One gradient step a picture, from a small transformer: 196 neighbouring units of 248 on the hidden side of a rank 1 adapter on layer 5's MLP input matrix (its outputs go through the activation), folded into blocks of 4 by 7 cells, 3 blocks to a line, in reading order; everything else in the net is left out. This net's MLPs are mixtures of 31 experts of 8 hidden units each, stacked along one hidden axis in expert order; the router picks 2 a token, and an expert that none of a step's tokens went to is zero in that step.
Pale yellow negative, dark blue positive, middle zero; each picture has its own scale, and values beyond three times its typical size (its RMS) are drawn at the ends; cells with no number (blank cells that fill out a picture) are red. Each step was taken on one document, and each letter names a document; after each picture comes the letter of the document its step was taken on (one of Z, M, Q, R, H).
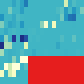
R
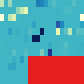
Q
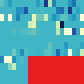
Q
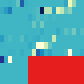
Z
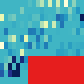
R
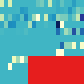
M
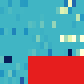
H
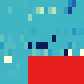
Z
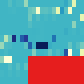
Z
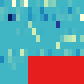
Q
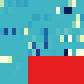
H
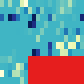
Q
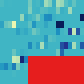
M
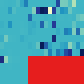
Z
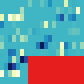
R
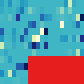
H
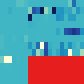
Z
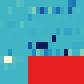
Z
